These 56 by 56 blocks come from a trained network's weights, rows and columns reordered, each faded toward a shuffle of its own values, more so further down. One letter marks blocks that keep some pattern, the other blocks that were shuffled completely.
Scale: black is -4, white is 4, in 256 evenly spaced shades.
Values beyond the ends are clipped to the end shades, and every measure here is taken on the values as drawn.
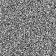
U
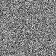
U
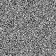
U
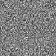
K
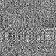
K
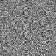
K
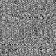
K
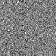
K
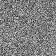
U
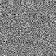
K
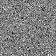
U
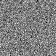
U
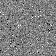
U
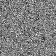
U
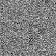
K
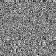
K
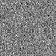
K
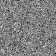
U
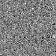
K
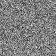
U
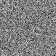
U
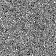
U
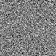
K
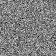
U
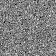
U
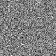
K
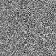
K
